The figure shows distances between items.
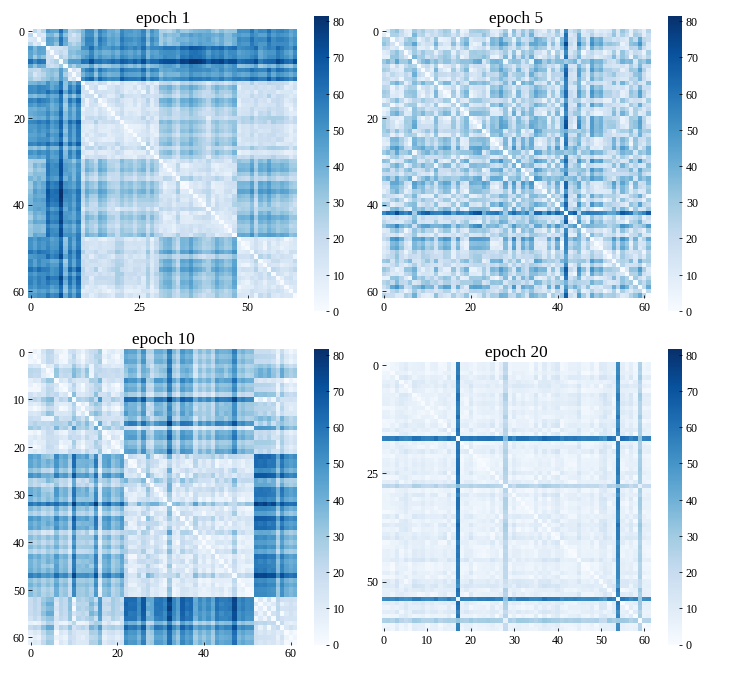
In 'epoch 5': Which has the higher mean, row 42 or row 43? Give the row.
42
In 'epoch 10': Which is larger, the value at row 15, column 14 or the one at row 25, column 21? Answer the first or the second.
the second
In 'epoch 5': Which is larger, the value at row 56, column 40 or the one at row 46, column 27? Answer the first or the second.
the second
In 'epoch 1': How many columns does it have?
62
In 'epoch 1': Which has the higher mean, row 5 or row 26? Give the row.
5
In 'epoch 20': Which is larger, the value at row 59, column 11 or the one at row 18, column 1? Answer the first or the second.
the first
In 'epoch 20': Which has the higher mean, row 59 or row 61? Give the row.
59
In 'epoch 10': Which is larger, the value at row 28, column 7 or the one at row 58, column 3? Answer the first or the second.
the second
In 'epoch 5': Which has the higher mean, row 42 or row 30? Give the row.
42
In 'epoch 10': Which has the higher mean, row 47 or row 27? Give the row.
47
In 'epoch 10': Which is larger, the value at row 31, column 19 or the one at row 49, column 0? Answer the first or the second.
the second
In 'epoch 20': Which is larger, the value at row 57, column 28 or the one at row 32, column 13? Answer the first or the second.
the first
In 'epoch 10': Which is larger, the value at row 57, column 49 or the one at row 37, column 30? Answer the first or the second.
the first
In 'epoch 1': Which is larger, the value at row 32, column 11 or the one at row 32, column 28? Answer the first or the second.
the first
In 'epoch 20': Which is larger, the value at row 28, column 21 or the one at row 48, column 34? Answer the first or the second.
the first
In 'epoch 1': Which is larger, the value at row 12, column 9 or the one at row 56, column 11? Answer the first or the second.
the second
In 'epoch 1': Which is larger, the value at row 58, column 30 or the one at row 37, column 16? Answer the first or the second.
the second
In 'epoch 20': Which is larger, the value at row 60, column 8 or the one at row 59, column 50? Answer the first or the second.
the second
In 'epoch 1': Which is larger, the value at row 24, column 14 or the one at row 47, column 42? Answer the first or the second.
the second
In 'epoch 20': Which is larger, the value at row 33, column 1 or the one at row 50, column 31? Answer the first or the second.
the second
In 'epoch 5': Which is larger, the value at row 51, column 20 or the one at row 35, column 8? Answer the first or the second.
the second
